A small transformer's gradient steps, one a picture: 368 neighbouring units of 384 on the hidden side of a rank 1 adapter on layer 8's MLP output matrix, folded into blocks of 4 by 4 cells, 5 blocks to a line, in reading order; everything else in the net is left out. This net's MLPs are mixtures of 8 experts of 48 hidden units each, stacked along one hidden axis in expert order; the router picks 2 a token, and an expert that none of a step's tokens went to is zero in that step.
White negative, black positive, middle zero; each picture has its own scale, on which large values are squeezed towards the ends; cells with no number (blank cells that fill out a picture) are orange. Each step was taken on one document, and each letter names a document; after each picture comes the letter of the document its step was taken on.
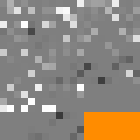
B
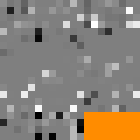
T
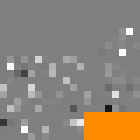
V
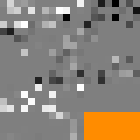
B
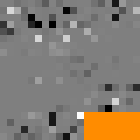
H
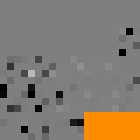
V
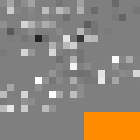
B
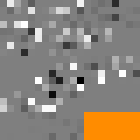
B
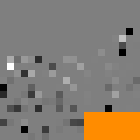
V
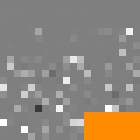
V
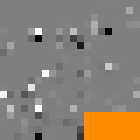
T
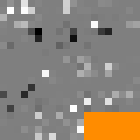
T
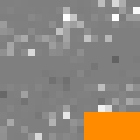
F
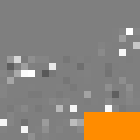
V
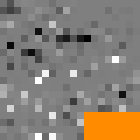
F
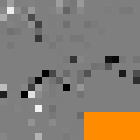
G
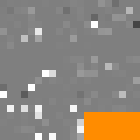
T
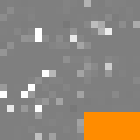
T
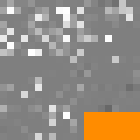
F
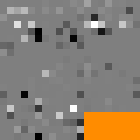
T
